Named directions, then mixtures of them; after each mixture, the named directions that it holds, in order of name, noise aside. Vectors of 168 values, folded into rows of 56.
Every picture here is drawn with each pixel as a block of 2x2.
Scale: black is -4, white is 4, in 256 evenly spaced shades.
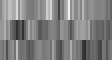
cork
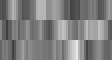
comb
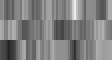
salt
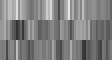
cork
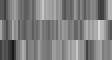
comb, salt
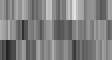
cork, salt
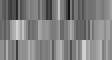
cork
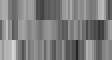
comb, salt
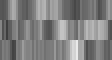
comb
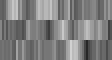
comb, cork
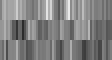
cork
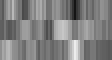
comb, salt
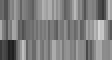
comb, salt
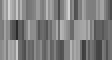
cork, salt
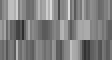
comb, cork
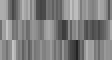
comb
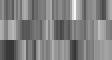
salt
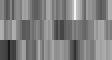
salt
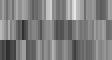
cork, salt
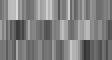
comb, cork
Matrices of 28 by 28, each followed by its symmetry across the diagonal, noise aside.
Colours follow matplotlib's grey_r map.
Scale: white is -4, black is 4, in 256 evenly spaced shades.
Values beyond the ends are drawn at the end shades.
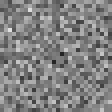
symmetric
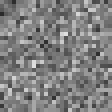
symmetric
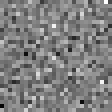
antisymmetric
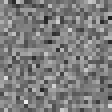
neither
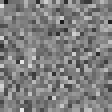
antisymmetric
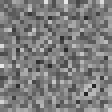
symmetric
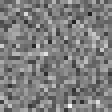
neither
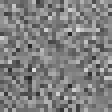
antisymmetric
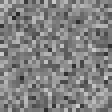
symmetric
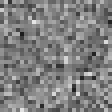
antisymmetric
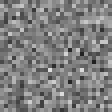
antisymmetric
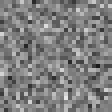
antisymmetric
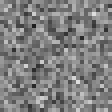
neither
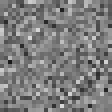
symmetric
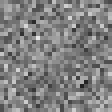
symmetric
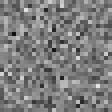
neither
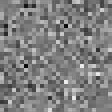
symmetric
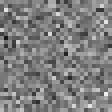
neither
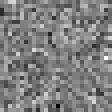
antisymmetric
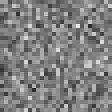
neither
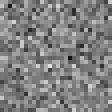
neither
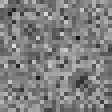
symmetric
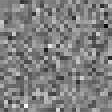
antisymmetric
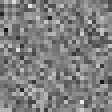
antisymmetric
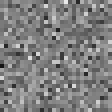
antisymmetric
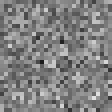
symmetric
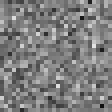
neither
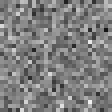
neither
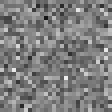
neither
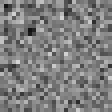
symmetric
